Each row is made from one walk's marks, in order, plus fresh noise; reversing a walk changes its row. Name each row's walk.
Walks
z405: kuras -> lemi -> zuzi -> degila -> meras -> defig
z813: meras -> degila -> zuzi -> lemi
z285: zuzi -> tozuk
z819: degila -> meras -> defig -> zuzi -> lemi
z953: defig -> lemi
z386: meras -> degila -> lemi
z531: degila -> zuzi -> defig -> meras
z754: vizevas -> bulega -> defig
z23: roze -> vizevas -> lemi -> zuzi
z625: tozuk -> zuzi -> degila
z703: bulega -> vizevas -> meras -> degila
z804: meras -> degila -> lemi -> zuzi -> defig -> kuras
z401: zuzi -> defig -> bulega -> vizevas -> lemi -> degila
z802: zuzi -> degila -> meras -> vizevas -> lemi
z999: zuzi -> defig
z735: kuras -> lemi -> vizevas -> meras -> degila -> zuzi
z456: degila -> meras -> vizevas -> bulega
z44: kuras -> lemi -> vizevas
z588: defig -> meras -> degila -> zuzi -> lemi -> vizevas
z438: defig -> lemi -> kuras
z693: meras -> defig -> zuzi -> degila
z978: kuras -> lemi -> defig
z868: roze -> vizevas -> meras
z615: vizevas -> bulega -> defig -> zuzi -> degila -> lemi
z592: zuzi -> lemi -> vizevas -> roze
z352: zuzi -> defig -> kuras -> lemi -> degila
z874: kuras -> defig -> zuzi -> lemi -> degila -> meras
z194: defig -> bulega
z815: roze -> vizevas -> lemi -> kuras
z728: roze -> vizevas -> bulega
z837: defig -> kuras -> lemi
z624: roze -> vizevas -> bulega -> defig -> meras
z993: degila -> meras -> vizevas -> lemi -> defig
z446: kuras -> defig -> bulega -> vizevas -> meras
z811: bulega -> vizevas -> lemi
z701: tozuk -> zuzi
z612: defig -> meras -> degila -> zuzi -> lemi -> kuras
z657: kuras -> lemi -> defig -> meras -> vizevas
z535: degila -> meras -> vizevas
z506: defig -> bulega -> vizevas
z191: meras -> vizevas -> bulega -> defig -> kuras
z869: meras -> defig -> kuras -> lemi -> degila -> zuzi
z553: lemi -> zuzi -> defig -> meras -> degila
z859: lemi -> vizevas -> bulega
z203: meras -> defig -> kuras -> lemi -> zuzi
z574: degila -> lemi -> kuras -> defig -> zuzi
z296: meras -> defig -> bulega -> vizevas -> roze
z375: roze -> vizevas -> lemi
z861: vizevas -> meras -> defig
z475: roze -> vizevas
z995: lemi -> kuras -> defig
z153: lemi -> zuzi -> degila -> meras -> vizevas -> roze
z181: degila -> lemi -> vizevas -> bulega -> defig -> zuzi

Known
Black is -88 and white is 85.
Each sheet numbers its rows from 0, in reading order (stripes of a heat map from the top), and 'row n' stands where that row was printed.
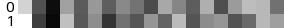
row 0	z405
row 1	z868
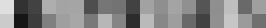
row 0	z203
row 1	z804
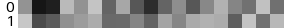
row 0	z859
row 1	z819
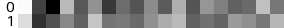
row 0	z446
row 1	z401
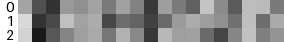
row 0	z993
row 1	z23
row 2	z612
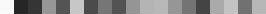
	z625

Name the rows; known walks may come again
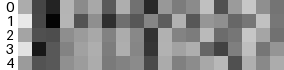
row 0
z999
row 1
z446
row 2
z978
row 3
z612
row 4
z953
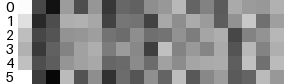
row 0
z874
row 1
z203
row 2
z802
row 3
z837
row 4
z819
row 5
z868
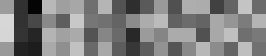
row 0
z506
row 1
z401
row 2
z574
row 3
z859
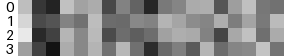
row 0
z181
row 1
z386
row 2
z869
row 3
z754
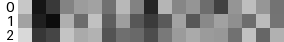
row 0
z804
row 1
z456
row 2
z23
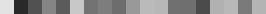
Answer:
z352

